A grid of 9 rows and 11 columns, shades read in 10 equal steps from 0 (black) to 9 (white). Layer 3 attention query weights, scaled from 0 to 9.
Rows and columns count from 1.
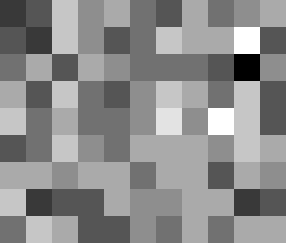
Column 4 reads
5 5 6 4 4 5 6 3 3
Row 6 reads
3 4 7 5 4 6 6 6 5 7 6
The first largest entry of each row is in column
3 10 2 3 9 3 1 1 2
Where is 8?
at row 5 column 7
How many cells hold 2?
4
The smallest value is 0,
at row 3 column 10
